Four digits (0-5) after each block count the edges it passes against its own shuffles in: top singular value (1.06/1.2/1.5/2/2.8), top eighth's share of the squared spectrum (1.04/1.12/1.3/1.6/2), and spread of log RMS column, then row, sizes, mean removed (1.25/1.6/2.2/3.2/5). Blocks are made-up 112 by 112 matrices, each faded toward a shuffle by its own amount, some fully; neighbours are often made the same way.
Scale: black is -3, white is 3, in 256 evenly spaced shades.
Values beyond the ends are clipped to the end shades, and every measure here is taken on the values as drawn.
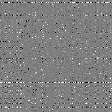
5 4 2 3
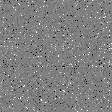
3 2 1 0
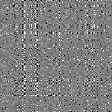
5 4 3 3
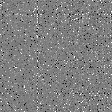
4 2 1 1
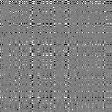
5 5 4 4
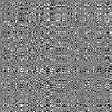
5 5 4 4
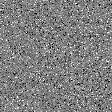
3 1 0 0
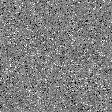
2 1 0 0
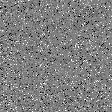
3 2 1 0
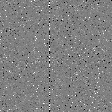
4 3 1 0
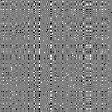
5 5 4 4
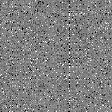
4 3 2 1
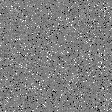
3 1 0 0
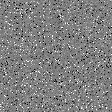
3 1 1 0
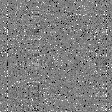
4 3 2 1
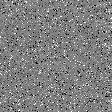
3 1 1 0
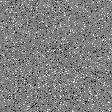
3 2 0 0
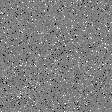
0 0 0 0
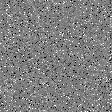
3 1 0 0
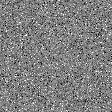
0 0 0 0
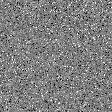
0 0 0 0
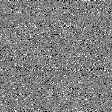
1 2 0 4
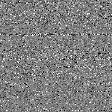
1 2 0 3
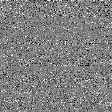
1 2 0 3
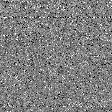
2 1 0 2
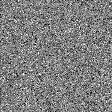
0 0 0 1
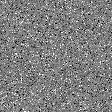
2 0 0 0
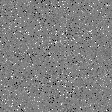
2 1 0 0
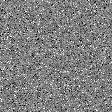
0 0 0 0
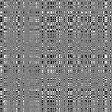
5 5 5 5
